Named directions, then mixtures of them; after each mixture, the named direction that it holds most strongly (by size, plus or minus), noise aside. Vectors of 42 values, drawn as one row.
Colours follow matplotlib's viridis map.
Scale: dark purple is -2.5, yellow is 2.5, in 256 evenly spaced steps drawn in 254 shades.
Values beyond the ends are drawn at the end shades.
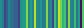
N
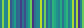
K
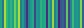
N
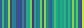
K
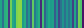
K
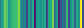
N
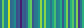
K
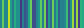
K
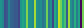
N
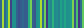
K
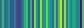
N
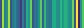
K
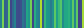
K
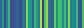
N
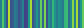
K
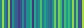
K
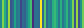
K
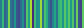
K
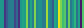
N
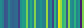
N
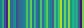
N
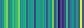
N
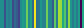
N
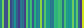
K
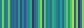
K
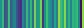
N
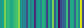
N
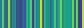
K
